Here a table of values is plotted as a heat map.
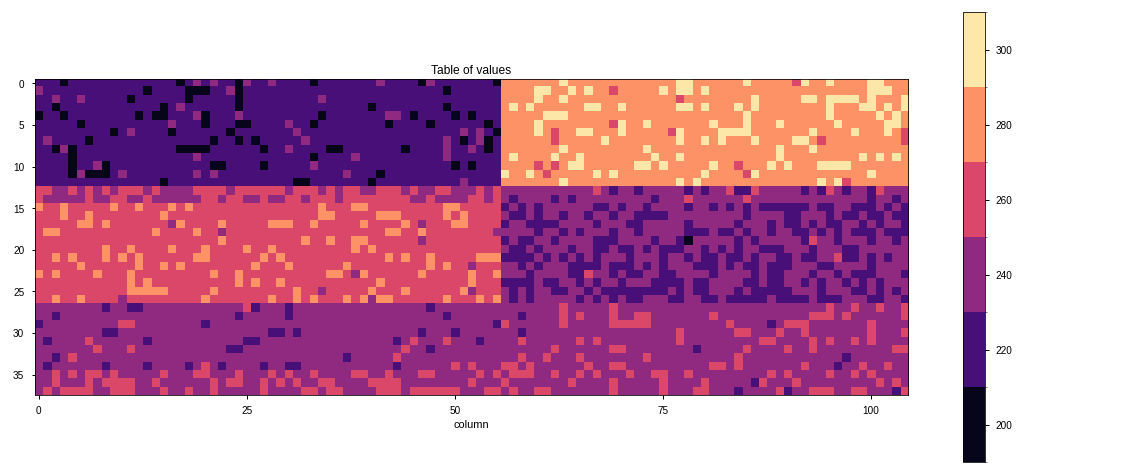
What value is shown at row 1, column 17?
220
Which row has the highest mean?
3
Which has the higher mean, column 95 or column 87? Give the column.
95
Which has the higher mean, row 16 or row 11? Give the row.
11
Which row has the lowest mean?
30
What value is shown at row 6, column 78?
280
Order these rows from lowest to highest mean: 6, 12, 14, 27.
27, 14, 12, 6
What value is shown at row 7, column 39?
220
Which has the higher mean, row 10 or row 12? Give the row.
10
